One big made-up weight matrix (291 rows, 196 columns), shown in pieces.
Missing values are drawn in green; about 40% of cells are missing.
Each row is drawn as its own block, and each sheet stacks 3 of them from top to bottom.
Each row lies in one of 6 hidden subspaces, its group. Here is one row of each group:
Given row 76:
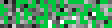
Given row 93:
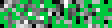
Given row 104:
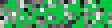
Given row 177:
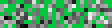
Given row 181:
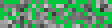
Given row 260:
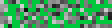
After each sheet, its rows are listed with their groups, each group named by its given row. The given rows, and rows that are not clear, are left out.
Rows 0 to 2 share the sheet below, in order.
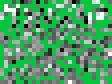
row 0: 177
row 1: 76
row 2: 177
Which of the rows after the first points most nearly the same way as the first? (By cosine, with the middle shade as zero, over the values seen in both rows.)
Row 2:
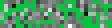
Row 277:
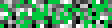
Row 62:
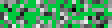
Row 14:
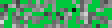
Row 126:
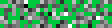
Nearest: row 126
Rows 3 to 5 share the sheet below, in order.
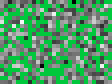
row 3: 76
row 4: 260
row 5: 104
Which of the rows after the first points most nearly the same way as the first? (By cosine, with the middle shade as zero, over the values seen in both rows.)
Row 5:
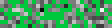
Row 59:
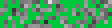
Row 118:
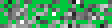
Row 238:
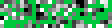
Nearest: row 118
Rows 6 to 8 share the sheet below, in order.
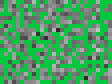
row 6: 93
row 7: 181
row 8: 260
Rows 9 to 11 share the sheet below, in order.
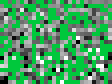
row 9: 260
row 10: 181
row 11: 93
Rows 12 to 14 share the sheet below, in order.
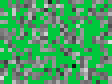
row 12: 181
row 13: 181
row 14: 177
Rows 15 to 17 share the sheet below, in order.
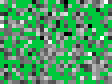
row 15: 93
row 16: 104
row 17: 260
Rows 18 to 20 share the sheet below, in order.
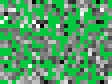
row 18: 93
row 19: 104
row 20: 76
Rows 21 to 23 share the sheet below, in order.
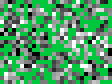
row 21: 76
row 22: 76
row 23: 260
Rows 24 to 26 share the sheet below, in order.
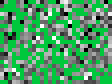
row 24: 93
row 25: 260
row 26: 260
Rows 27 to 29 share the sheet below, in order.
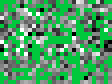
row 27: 104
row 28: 177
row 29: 260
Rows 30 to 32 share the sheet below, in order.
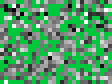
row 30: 177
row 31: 76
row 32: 93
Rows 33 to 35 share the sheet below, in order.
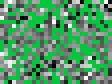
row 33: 93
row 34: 93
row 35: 260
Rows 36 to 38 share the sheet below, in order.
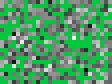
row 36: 104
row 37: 177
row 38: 177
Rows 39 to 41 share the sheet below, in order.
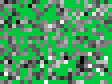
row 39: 76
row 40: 104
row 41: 104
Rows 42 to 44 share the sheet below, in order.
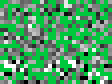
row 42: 104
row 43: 260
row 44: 177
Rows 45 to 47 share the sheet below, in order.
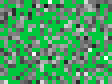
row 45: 181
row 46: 104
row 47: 93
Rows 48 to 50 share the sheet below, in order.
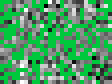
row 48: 181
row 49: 181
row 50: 177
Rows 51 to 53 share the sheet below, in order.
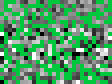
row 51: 260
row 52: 93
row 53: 93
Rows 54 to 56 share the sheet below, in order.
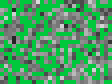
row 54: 104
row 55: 181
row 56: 76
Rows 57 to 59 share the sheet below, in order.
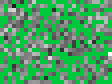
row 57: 177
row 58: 76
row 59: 181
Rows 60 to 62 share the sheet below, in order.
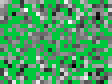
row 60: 104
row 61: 76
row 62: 177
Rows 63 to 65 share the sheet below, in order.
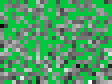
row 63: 93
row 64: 76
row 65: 104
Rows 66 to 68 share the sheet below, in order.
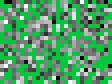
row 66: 93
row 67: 181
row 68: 93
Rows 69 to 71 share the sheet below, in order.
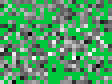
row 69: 93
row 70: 76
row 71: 76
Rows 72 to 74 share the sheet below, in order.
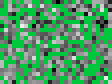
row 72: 93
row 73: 76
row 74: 76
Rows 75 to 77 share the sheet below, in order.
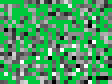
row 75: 104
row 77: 181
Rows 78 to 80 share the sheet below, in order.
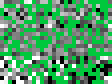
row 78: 93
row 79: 93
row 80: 76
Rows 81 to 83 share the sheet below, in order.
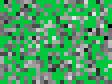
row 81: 76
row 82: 260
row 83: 104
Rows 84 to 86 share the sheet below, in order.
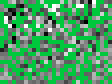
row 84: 260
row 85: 181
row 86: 181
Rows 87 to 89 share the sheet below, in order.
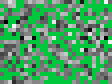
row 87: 93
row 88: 260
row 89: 260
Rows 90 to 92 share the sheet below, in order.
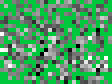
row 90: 93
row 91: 93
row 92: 260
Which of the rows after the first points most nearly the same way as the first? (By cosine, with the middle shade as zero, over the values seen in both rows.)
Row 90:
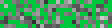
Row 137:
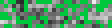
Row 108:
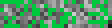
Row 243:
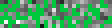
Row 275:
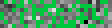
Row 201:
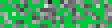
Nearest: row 108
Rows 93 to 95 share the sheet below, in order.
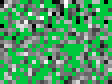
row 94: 177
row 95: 181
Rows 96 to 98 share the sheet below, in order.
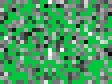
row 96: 181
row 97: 76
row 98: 104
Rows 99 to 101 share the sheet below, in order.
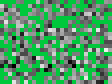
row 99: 76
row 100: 181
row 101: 177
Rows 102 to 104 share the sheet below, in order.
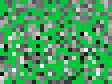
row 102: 93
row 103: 260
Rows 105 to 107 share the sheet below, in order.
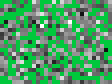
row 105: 93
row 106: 76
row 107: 260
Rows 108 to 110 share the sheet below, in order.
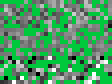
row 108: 76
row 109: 181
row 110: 76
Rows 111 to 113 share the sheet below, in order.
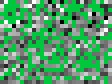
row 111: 76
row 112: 93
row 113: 260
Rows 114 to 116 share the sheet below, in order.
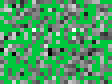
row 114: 177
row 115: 76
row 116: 93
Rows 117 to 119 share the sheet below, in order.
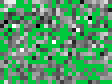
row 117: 93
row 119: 93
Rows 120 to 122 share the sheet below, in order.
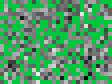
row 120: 93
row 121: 260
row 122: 260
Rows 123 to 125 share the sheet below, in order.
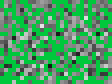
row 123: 260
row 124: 181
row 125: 177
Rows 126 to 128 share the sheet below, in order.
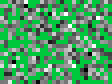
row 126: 93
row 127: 104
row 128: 177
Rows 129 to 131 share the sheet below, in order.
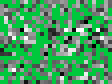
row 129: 260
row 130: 104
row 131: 260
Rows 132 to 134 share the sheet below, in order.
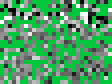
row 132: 177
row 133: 76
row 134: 76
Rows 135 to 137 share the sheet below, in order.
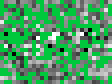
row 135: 177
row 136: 260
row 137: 177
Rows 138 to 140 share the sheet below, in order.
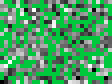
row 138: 260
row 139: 76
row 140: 93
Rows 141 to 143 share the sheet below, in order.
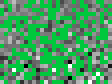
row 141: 76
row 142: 104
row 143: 104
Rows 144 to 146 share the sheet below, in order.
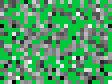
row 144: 93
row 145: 177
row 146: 76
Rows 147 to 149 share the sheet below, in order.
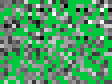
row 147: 104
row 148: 104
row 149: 104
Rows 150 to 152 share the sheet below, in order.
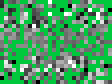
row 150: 104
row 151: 76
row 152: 177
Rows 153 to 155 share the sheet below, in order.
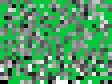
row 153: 177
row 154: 181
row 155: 93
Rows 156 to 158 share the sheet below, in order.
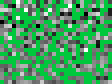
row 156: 177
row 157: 260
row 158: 181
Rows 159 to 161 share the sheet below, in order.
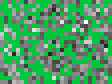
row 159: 260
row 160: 76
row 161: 260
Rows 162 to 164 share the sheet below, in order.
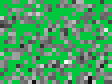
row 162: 104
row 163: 93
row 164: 104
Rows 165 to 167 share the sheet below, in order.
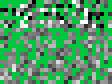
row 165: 177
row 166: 93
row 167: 181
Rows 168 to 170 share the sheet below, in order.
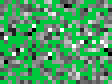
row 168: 104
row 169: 76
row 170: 93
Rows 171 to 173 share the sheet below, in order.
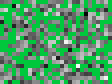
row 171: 177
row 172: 104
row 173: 181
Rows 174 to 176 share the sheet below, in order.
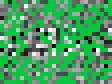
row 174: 93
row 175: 181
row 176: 260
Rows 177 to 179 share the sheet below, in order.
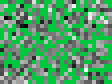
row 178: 177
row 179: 177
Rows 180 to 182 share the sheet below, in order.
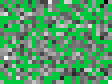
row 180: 93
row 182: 76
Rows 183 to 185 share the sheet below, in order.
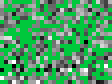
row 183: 104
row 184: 177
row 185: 177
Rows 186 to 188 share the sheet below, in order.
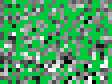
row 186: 260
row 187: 177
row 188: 104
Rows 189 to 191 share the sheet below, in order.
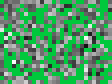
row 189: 104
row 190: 260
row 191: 177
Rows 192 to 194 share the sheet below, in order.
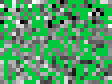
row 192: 76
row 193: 177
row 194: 76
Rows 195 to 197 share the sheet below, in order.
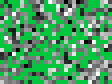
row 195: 104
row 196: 76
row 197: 104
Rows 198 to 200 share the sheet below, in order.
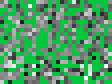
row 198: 76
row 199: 76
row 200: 260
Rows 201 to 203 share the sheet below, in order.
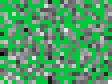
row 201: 181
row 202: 93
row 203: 76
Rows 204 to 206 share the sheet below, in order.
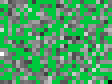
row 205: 93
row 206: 76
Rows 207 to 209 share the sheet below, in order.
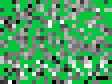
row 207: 76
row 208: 93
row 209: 181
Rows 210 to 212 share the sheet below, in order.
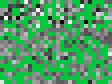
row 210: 260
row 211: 76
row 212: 93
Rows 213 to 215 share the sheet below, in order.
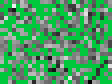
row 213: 177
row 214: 260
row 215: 104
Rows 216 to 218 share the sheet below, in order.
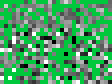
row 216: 93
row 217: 181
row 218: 181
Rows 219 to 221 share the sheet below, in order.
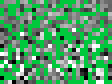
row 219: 260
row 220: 104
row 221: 177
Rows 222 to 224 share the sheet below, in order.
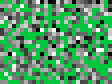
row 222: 181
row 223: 181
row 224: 181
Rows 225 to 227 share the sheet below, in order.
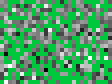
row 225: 181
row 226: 93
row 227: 260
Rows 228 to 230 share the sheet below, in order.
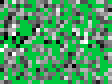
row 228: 93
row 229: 177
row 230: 177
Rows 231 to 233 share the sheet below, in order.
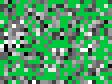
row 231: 76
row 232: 260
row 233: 104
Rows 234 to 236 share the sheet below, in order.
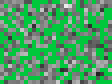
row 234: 104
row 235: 177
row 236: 93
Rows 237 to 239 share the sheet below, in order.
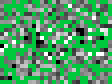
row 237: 104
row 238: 104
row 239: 181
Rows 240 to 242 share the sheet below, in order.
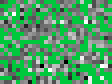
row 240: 260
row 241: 177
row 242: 104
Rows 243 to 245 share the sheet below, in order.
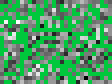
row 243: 93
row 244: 260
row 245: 260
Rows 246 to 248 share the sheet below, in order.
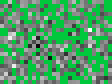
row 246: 76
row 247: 260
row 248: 181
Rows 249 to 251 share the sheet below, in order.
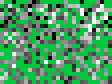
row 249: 76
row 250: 260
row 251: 181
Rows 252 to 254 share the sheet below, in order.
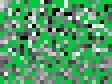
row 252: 104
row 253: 181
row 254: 177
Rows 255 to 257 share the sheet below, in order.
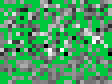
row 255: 181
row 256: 76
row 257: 181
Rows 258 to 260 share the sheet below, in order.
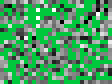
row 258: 260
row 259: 260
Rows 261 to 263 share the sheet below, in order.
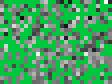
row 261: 93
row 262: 260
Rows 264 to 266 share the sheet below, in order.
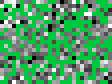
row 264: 76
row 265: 181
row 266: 76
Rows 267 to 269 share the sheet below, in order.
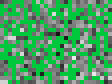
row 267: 104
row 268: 260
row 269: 104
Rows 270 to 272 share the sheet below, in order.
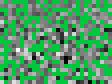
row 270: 177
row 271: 93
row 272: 93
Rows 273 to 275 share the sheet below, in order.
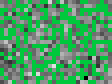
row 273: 181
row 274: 93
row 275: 260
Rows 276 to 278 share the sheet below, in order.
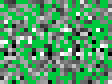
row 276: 93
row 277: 93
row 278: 76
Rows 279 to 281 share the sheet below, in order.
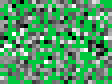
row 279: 177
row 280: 177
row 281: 181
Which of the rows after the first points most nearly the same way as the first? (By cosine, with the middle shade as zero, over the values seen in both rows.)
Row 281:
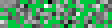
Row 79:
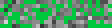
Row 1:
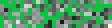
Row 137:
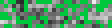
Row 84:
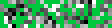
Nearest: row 137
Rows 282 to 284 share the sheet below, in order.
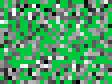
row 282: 181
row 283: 260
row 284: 181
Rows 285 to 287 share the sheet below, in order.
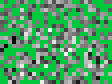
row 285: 181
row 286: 181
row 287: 181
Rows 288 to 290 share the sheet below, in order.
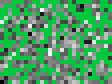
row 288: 104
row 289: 76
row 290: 93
